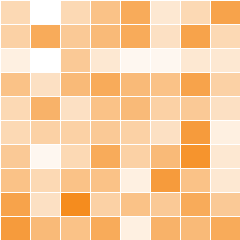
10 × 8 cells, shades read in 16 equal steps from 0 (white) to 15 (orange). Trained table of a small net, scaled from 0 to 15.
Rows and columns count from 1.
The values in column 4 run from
3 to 11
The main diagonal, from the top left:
5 11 7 11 9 4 14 3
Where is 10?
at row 5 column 2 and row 10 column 6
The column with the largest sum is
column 7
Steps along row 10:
down down up down up down up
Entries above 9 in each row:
2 3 0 2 1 1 2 1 3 4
